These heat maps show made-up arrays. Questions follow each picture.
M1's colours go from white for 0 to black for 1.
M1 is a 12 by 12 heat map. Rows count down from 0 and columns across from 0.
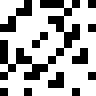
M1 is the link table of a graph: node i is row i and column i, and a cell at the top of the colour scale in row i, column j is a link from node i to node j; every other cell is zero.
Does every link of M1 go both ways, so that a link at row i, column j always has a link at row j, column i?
yes
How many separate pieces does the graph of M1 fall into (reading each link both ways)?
1
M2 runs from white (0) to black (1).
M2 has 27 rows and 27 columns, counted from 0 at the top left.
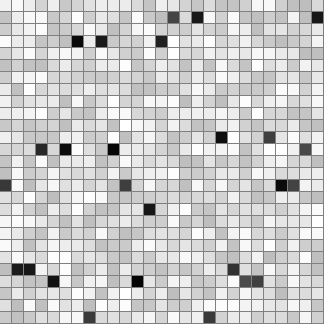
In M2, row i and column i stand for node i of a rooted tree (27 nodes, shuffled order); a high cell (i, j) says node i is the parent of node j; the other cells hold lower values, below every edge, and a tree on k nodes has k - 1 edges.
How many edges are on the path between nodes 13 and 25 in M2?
3
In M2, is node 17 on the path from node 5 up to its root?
yes
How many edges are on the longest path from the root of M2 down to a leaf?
9
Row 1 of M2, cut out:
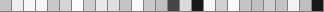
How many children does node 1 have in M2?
3
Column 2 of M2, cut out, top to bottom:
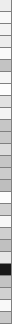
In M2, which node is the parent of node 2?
22
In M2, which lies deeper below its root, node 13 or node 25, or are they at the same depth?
node 13
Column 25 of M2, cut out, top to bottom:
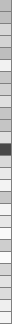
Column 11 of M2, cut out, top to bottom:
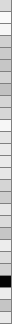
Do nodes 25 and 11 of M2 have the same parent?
no
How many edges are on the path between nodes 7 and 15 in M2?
6
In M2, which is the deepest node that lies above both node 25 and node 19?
22
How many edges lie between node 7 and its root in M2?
6
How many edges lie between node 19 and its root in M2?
4
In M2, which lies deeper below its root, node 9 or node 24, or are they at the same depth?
node 9
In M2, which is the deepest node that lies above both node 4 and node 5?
23
